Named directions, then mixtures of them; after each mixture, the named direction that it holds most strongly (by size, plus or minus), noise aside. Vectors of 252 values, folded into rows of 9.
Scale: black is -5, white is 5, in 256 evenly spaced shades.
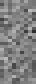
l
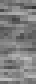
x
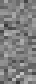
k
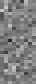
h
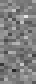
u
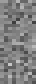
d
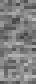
x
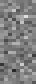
u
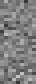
k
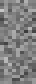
l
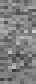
x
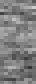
x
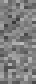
d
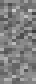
l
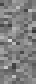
l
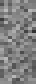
l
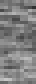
x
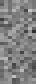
l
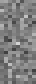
d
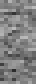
x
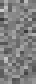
l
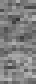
x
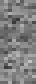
x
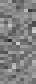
l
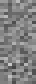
d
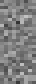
k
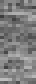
x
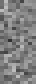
h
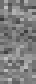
x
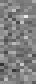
u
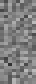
d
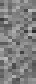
l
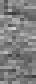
x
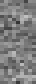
k
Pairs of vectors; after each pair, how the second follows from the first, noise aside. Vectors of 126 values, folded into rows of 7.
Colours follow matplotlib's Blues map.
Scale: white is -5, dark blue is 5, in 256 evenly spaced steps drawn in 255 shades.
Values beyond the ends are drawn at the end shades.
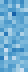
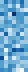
scaled up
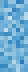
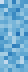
wrapped around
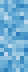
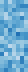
copied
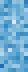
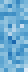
wrapped around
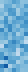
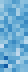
copied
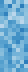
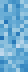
wrapped around
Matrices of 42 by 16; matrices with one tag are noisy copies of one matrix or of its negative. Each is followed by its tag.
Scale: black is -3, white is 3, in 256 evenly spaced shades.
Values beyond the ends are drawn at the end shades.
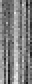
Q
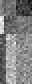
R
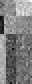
R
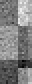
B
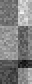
B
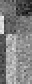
R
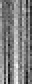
Q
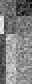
R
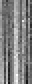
Q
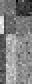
R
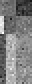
R
